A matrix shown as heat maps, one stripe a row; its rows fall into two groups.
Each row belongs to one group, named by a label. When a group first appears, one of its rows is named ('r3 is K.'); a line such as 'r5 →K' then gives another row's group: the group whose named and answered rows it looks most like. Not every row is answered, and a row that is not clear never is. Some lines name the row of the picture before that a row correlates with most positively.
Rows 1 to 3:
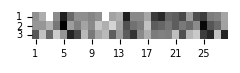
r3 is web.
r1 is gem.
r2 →gem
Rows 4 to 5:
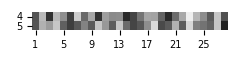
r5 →web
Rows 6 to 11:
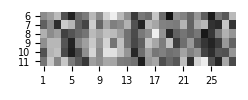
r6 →gem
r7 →web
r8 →gem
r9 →gem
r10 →gem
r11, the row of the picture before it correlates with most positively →5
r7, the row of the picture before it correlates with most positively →5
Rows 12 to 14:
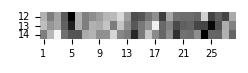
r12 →gem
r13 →gem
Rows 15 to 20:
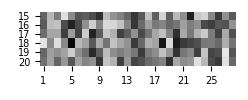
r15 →web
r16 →gem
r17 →web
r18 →gem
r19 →web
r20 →web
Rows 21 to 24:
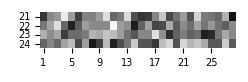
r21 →web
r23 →gem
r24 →web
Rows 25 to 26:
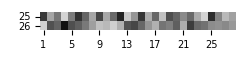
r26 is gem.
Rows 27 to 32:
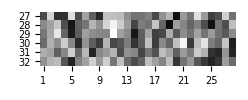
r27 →web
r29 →gem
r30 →web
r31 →web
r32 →gem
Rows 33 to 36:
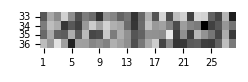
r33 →web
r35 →web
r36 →gem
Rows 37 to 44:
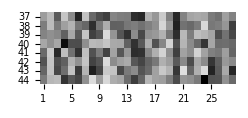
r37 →web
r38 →web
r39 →web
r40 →gem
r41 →web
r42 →web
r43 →web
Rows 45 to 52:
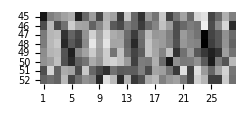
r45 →web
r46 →web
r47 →gem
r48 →gem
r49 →gem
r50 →gem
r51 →web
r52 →web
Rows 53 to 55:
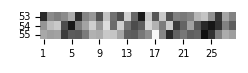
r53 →web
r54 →gem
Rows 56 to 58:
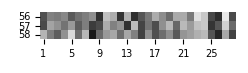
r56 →web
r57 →web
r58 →web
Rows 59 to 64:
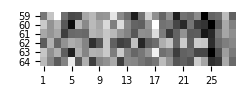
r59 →gem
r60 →gem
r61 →gem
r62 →web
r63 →gem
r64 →web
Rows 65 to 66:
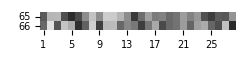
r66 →web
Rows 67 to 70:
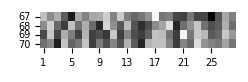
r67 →gem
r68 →web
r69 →web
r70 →web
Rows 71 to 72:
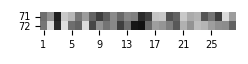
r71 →web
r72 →web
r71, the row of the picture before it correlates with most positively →69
